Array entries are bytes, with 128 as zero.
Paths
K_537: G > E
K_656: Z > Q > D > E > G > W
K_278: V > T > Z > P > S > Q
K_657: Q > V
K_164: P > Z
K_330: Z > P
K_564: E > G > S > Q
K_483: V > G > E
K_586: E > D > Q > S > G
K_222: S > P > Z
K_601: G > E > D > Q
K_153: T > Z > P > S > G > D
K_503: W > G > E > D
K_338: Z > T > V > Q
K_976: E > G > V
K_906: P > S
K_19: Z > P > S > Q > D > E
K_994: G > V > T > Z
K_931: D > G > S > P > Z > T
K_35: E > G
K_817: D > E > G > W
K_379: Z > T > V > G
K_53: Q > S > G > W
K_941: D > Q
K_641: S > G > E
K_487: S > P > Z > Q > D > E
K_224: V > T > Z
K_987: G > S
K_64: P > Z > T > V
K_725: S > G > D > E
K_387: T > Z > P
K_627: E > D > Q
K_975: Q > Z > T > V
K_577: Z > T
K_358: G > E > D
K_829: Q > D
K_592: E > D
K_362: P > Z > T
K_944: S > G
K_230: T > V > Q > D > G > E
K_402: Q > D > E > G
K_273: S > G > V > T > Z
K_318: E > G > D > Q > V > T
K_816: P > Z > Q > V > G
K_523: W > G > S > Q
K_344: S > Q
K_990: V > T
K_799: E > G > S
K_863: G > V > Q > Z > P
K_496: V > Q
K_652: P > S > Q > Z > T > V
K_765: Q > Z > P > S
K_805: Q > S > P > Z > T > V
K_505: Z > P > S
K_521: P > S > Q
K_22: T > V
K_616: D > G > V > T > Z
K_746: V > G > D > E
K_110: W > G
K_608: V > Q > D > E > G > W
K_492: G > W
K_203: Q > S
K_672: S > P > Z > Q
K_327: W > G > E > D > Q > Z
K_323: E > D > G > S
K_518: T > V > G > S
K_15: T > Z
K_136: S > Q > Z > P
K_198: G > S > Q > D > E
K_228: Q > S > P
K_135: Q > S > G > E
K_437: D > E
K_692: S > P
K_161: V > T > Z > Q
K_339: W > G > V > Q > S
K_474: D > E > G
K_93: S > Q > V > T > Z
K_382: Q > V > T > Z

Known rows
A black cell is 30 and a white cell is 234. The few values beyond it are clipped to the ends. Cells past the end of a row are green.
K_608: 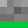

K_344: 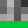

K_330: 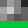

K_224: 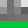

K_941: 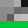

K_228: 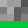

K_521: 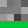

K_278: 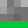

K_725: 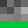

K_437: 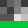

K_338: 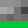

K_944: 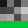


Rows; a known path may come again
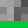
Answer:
K_228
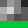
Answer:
K_330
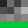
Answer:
K_641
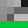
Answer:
K_941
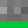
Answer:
K_153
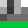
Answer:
K_22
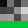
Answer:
K_944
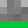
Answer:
K_278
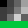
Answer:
K_35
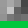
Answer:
K_765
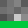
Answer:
K_627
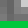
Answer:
K_994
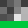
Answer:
K_437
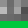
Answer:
K_387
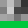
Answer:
K_203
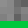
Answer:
K_487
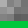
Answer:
K_816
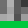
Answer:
K_344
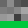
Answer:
K_222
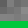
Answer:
K_198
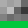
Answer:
K_975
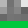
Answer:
K_224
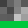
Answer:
K_474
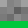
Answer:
K_608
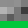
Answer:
K_338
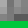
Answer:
K_64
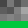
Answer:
K_725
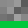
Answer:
K_402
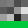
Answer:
K_692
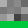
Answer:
K_521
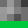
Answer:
K_505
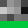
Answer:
K_577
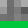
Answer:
K_230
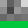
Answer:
K_518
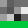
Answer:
K_906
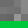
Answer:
K_318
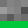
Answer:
K_379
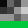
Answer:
K_987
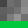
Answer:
K_564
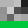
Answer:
K_829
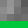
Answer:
K_19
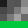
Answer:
K_799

